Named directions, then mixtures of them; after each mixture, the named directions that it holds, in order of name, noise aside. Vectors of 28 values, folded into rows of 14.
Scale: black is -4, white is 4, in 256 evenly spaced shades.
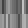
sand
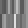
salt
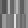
salt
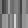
salt, sand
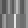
salt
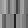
salt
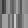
salt, sand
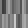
salt, sand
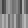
salt, sand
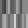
salt, sand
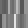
salt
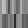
salt, sand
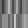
salt, sand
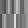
salt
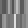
salt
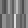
salt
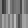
salt, sand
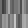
salt, sand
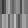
salt, sand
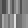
salt, sand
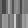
salt, sand
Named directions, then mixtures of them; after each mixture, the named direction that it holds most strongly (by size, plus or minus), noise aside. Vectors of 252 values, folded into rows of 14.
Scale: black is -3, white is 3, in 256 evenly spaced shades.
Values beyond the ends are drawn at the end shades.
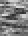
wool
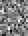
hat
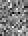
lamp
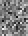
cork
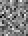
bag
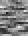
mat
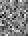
bag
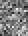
lamp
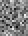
bag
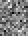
lamp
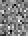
hat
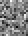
bag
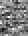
mat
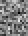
hat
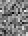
lamp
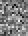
hat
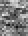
wool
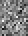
cork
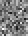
cork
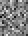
bag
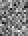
lamp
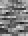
mat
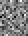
bag
